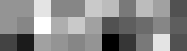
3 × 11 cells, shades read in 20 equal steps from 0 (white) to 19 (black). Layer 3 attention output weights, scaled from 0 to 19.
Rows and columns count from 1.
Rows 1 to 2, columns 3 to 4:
2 9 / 0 6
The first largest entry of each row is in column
11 7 7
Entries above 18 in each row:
0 0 1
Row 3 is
14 17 7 8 9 8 19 15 10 2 13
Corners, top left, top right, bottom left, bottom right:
8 13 14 13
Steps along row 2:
up down up down up up down down down up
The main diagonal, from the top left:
8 9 7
